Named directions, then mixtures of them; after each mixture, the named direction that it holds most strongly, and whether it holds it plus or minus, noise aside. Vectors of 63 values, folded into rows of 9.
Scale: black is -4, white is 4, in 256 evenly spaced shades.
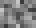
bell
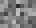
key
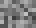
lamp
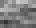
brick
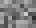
lamp, plus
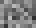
lamp, plus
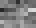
brick, minus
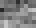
brick, minus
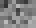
key, minus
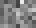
bell, minus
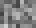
bell, minus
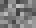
key, minus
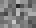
key, plus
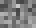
key, minus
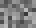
lamp, minus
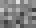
brick, plus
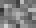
bell, minus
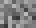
lamp, plus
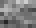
brick, plus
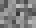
key, minus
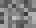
lamp, minus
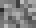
bell, minus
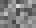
key, minus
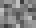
bell, plus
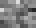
bell, plus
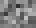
key, plus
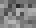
key, plus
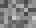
lamp, minus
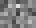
key, minus
